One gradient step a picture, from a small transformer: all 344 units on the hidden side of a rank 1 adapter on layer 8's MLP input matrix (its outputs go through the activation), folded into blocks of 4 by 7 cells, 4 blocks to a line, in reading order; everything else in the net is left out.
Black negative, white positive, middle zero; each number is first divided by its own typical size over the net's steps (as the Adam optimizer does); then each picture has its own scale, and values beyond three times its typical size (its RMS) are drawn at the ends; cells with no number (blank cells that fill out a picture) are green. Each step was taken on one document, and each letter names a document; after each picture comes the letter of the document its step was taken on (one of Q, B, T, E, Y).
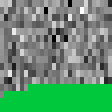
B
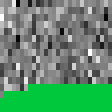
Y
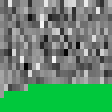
B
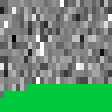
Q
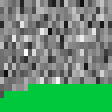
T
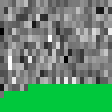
T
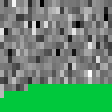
Y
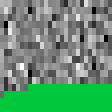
B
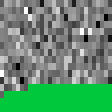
Y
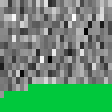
T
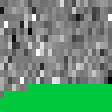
Q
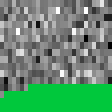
Y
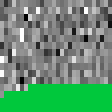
Y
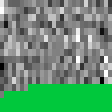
B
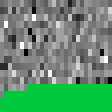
Q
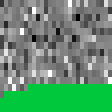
Q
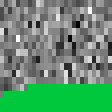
Y
